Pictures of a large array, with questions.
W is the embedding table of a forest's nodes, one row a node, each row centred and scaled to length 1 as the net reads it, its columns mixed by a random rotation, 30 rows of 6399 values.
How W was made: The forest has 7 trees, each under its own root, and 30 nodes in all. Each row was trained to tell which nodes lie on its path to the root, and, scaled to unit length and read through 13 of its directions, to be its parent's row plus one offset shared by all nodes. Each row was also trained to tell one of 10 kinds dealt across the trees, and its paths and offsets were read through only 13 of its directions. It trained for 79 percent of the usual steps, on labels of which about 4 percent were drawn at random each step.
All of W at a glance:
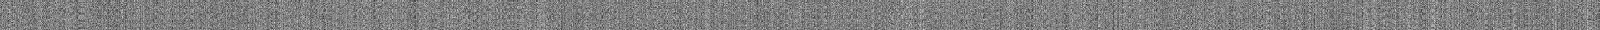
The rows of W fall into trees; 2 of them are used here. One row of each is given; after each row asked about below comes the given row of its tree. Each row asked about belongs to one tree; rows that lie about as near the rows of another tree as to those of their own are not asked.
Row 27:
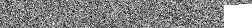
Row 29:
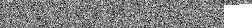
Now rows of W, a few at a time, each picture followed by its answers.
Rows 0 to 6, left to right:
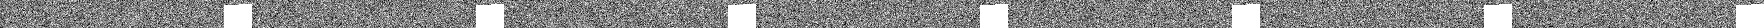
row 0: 29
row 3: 29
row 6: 27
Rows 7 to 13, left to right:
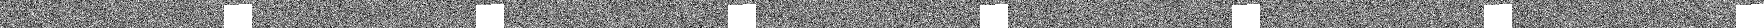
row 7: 27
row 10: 29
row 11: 29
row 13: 27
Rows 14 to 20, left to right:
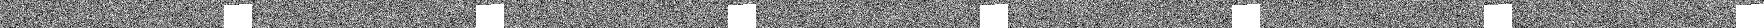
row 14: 27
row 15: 29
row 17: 29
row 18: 29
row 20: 27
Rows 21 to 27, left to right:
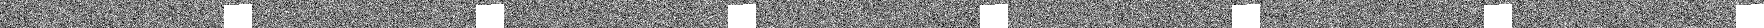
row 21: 27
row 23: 27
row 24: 29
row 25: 29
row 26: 29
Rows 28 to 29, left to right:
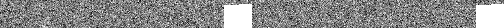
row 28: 27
